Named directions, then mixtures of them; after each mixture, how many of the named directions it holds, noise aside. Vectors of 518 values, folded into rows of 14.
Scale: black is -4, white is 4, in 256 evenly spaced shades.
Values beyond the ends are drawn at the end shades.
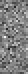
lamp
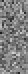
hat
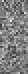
two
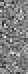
two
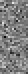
two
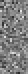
two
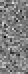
two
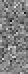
two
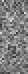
two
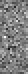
one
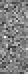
one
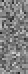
one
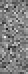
one
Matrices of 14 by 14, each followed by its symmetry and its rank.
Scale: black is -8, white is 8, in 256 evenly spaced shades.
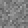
neither, full rank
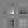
symmetric, rank one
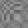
symmetric, rank two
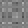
symmetric, rank one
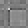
symmetric, rank two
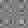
symmetric, rank two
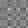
symmetric, rank one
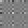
symmetric, rank one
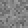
neither, full rank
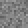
neither, full rank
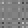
symmetric, rank one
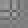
symmetric, rank one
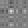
symmetric, rank one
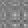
symmetric, rank two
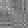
symmetric, rank two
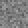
neither, full rank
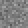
neither, full rank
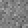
neither, full rank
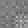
symmetric, rank two
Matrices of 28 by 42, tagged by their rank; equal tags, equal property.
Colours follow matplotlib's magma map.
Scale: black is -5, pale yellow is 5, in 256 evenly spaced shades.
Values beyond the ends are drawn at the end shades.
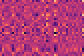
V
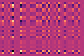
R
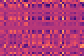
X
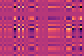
R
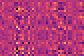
V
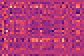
V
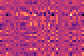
V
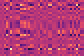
X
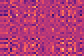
V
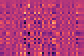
X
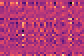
V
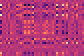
X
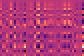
X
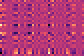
X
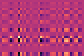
R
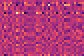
V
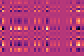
R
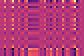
R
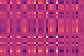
R
